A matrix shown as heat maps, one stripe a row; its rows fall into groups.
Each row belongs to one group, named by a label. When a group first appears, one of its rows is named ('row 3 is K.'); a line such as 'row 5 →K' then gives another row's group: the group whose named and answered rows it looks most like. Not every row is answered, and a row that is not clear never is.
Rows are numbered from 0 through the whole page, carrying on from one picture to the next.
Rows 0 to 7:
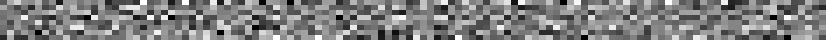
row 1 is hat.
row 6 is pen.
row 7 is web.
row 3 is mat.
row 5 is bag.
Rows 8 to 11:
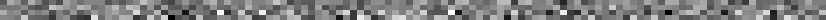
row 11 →mat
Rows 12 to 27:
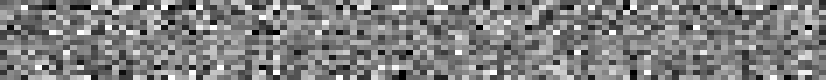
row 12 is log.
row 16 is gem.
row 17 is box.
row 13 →mat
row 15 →pen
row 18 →bag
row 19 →web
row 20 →log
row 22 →web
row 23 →hat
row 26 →hat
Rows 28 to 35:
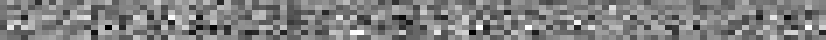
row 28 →pen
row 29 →bag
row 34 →log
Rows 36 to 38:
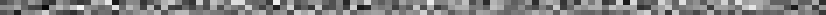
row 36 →log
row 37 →bag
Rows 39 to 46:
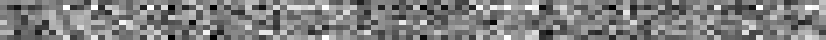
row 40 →gem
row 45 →pen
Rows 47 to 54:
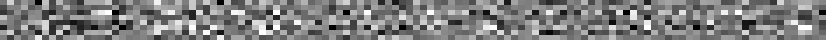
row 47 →pen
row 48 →hat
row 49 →log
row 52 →hat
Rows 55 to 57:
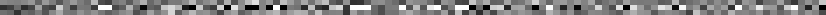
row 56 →log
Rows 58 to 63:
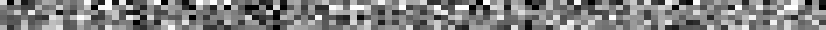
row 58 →box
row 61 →bag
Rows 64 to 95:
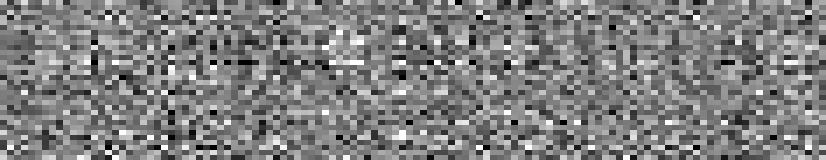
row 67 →box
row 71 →log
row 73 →gem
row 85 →box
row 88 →web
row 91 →mat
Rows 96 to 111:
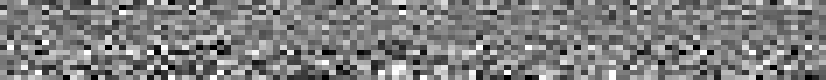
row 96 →mat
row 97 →hat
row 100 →log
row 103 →box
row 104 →pen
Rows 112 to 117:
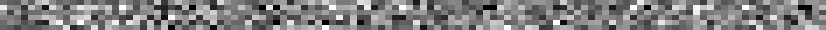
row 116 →bag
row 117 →gem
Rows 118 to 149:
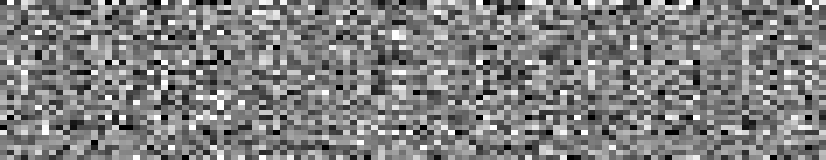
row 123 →pen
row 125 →mat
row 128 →pen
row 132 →mat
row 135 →mat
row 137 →box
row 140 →pen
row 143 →hat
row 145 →gem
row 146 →log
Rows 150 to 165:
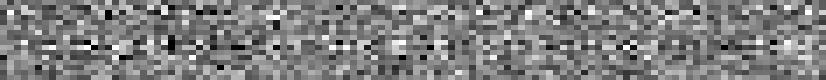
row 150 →box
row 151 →mat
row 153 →web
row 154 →bag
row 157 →gem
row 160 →mat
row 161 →hat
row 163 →pen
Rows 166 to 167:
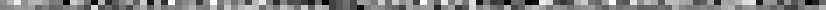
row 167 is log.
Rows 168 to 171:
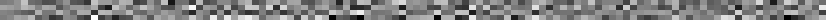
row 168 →mat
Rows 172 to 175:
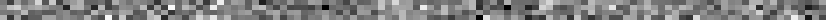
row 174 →mat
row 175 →box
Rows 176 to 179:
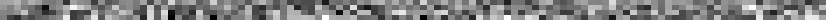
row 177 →bag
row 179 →gem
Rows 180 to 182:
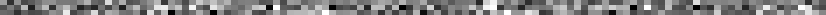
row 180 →box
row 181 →hat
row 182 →gem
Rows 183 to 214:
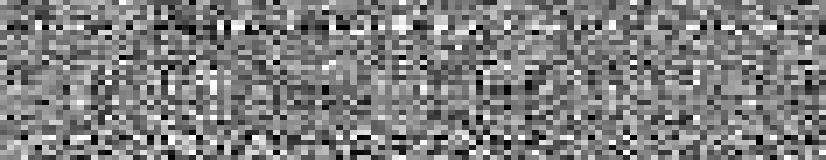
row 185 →bag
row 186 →mat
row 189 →log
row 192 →web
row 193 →mat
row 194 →hat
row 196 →gem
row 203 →bag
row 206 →box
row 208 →mat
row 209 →log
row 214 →mat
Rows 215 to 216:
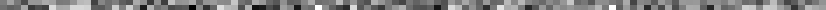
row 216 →bag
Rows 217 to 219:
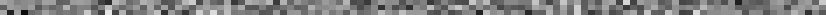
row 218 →web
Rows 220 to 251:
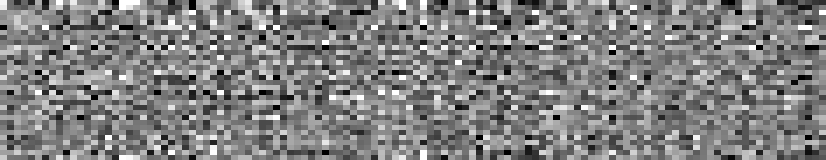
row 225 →hat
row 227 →web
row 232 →web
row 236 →bag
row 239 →log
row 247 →box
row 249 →box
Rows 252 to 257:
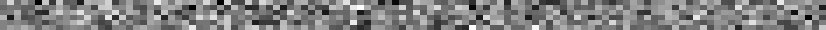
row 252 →pen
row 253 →log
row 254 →bag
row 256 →bag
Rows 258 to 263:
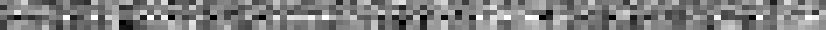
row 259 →hat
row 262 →hat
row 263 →hat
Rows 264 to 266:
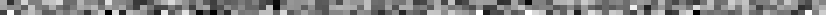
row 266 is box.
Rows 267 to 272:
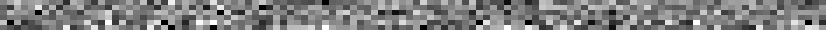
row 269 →pen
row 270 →log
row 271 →box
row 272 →gem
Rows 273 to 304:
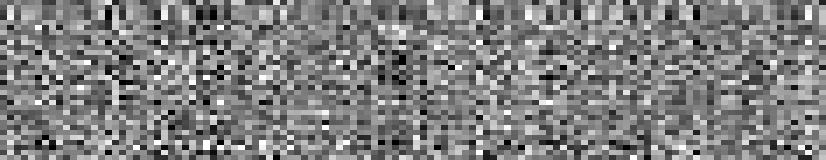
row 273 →log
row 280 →mat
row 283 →pen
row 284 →hat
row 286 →web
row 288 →pen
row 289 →hat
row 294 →hat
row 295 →gem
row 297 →bag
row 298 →gem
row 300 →bag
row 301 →pen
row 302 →web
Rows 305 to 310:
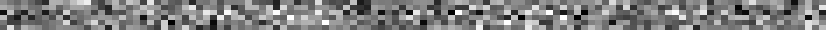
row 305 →bag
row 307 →web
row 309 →gem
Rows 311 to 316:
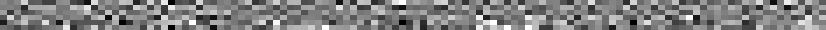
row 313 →box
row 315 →hat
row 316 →gem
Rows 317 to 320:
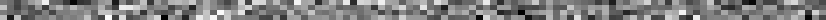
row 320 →box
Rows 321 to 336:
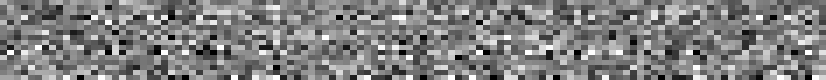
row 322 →web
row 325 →box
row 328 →gem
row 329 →hat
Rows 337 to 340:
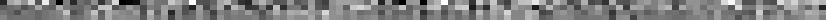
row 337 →hat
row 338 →log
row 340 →gem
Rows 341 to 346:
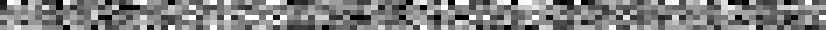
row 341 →web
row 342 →hat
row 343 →log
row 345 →web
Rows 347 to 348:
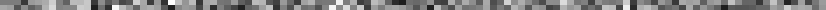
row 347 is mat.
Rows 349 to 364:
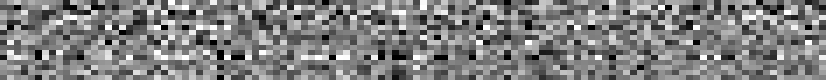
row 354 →box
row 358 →gem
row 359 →pen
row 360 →pen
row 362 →bag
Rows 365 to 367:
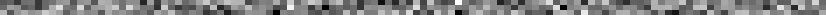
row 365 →web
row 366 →bag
